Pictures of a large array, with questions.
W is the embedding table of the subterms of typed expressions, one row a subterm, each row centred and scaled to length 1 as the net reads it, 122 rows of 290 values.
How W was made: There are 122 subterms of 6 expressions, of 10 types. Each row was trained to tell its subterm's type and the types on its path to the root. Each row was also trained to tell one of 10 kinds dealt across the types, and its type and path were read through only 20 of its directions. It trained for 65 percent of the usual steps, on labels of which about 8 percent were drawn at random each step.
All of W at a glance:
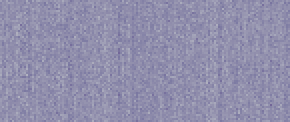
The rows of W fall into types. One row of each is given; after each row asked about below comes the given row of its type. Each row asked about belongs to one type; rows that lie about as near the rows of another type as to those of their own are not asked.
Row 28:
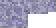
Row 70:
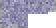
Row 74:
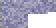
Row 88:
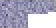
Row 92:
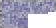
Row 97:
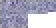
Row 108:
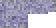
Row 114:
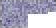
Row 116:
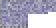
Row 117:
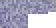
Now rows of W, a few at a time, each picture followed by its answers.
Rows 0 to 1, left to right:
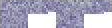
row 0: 116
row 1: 74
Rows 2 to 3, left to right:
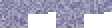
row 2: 92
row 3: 92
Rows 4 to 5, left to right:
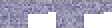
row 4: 70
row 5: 117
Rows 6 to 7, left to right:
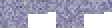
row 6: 117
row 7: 116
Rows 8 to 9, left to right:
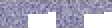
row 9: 108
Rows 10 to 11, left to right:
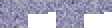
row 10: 92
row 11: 116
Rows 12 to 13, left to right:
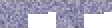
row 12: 116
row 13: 28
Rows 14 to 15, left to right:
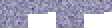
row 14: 88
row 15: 28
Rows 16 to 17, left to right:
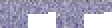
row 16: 28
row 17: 70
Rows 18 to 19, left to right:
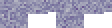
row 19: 108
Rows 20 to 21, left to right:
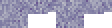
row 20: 114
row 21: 116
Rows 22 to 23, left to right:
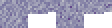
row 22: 116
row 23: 70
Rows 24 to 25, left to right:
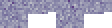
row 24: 97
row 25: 117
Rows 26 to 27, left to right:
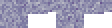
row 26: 28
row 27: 117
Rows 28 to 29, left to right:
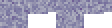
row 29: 117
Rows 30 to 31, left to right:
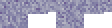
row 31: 97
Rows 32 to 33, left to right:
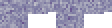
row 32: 28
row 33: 108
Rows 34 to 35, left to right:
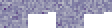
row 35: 88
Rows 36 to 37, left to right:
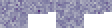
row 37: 74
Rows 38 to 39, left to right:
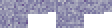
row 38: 114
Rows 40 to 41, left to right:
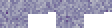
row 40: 116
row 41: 108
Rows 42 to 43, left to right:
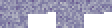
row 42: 108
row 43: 70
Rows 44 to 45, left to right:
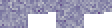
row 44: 28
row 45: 74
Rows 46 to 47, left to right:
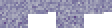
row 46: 92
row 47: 108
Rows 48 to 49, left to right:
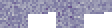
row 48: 108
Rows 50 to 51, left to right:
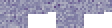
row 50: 117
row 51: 108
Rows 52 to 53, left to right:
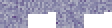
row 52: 88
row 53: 97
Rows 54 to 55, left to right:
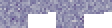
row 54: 70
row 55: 28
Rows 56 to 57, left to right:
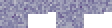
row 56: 88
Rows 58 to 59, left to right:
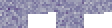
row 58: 28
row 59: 74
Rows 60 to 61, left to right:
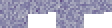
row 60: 97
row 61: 97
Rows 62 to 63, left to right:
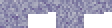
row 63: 116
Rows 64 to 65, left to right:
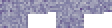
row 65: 92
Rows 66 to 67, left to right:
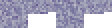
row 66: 28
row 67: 92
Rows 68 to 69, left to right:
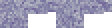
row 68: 92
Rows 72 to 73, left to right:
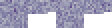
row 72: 74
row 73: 114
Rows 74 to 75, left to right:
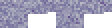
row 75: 88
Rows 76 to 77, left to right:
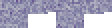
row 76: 116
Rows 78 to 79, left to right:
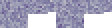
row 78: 114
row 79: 28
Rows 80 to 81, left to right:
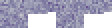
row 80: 74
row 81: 114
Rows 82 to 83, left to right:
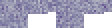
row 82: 114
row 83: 74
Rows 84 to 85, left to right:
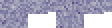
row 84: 116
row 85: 88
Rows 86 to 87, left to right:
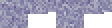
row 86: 28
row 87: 116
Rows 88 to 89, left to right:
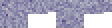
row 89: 74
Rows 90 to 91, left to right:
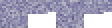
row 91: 88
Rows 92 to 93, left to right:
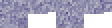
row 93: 117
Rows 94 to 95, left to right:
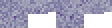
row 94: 92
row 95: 92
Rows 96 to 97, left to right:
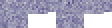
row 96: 117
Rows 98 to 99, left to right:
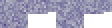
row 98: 114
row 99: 74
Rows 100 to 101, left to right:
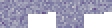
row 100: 117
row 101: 70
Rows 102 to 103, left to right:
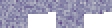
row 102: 114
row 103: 88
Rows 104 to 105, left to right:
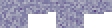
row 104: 117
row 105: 92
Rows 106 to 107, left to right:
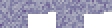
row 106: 116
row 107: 117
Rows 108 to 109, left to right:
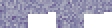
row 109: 97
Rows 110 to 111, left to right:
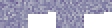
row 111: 97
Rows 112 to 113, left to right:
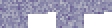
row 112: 108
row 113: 117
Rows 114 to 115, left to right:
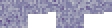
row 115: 92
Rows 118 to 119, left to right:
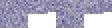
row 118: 97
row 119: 74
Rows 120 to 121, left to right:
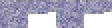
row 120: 117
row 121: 92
